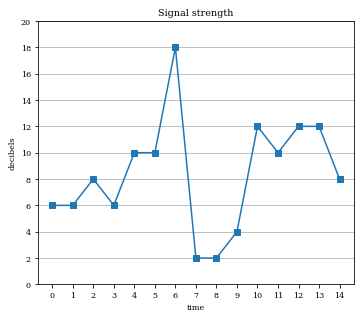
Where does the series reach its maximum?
6
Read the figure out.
Title: Signal strength
x-axis: time, ticks 0 1 2 3 4 5 6 7 8 9 10 11 12 13 14
y-axis: decibels, ticks 0 2 4 6 8 10 12 14 16 18 20
Values:
6 6 8 6 10 10 18 2 2 4 12 10 12 12 8
